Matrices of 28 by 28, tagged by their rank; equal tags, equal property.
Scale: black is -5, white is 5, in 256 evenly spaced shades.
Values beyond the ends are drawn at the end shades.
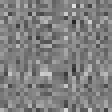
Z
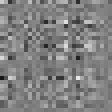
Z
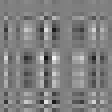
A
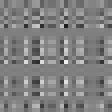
A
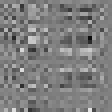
Z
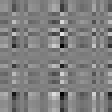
A
